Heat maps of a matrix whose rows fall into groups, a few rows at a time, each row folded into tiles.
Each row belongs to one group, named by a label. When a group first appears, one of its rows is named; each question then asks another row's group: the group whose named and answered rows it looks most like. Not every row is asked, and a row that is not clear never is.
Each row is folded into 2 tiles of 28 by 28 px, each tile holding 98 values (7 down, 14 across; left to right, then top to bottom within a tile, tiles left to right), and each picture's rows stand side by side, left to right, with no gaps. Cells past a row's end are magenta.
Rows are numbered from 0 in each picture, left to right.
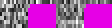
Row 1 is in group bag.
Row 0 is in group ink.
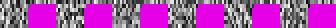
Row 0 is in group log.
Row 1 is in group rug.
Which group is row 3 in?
log
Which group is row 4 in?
rug
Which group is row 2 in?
log
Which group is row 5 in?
log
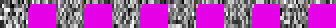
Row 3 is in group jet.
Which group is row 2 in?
ink
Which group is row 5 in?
ink
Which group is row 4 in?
jet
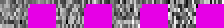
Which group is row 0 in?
jet
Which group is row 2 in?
bag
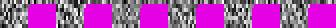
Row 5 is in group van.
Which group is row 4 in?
van
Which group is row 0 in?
ink
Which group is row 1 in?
van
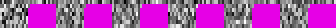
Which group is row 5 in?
van
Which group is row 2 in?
bag
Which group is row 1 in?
jet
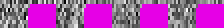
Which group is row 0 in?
log
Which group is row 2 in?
jet
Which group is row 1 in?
ink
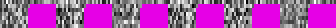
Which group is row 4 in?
rug
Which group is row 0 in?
van
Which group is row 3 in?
ink
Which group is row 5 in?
jet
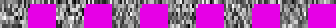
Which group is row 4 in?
van
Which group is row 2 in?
ink
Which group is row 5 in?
bag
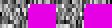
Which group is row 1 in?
jet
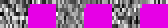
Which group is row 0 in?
rug
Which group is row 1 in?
van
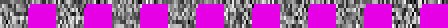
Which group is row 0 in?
rug
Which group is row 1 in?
rug
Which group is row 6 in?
log
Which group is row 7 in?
rug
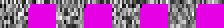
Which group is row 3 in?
bag
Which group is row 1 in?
van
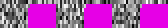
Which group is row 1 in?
ink
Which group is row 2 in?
jet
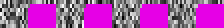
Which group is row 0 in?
log
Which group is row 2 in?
ink
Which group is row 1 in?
jet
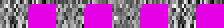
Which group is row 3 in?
jet
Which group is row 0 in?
jet
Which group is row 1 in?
rug
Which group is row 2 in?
van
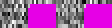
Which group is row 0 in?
bag
